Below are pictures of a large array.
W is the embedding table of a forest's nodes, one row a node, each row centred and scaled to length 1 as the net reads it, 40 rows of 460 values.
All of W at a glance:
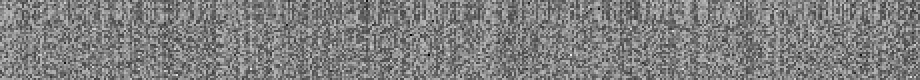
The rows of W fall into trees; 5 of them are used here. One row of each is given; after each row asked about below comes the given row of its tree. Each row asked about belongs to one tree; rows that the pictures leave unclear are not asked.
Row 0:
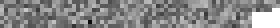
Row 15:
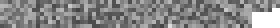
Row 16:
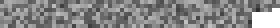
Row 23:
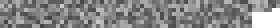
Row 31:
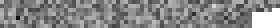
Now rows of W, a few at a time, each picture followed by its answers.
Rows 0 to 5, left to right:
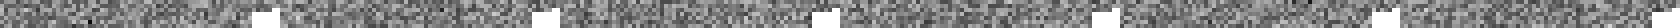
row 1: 16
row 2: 16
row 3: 16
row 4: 0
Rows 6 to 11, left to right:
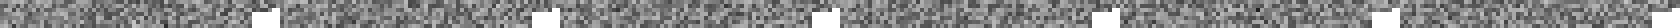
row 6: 16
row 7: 16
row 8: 16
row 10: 23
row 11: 23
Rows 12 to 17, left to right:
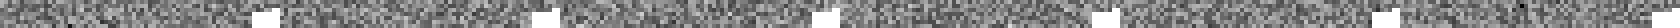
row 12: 31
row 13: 0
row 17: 31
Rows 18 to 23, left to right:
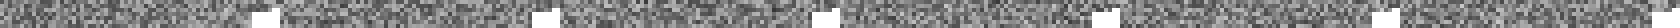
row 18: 0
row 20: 16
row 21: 31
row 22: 23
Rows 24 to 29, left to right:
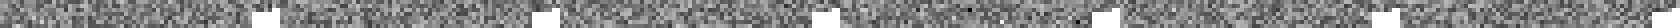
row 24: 15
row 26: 23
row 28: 23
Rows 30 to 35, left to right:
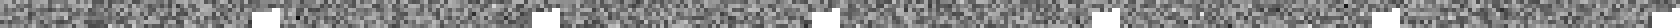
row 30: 16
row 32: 23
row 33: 15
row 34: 23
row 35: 16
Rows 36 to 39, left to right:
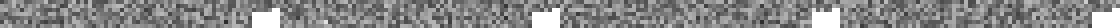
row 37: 31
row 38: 0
